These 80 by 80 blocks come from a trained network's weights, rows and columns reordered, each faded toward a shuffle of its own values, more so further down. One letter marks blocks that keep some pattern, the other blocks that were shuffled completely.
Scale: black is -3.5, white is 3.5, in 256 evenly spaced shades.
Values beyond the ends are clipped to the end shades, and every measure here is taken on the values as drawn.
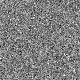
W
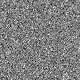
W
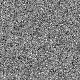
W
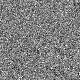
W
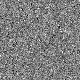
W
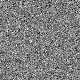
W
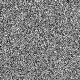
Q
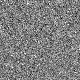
W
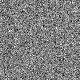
Q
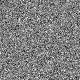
W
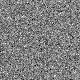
W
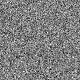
W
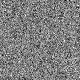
Q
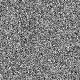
Q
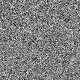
W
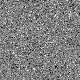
W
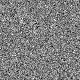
W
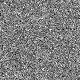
W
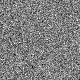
W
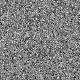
Q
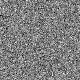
W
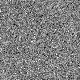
W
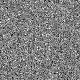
Q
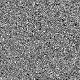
Q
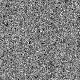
Q
